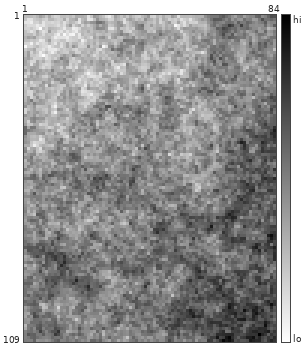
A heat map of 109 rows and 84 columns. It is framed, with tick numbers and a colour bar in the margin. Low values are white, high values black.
Slope: up to the bottom right. Ninth with the lowest average: top left. Stripes: none. Grain: blotchy.
